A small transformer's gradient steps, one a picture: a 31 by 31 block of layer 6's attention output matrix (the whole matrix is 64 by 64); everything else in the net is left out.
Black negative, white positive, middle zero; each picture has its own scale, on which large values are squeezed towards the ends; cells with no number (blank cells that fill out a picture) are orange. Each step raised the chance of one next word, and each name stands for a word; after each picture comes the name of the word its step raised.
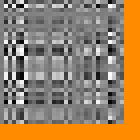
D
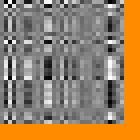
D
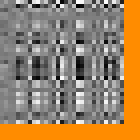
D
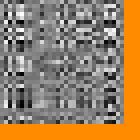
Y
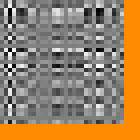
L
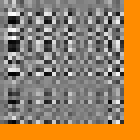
Y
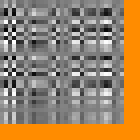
Y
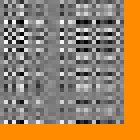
Y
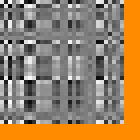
D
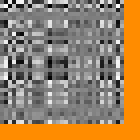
D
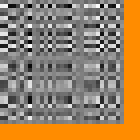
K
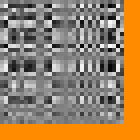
K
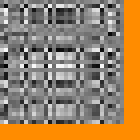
L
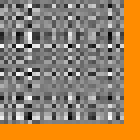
K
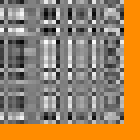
Y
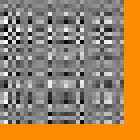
Y
